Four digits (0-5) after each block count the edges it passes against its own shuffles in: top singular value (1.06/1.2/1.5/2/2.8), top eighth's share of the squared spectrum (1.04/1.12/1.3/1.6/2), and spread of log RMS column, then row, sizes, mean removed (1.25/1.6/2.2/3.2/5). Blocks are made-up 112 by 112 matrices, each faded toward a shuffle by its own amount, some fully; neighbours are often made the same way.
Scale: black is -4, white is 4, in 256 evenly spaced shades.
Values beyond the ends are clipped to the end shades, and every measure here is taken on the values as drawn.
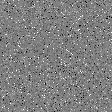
2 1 0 0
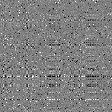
5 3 2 2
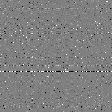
5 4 0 2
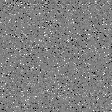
3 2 0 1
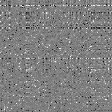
5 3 2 2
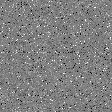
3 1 0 0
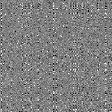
5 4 3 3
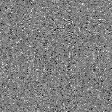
3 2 1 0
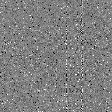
4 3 2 1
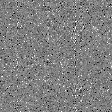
4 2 1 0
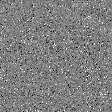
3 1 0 0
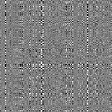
5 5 4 3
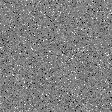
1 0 0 0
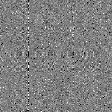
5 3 3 2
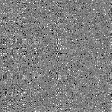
4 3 2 2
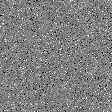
0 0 0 0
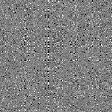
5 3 3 2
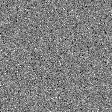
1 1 0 0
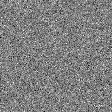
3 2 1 0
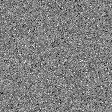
0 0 0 0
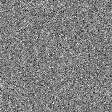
2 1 0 0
